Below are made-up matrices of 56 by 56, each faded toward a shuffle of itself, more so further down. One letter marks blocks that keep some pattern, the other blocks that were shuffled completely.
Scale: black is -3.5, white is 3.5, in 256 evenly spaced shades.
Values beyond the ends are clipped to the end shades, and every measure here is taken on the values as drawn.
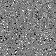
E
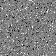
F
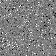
F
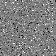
E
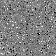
E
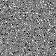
F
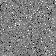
F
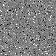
E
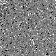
E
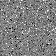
F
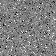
F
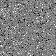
E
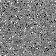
F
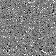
E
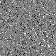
F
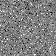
F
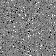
E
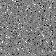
E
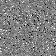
E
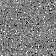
E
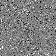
E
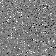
E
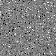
E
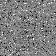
E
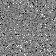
E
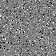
E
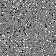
E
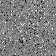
E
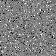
E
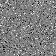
F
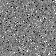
F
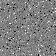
F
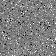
F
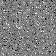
E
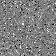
E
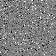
E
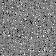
E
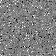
E
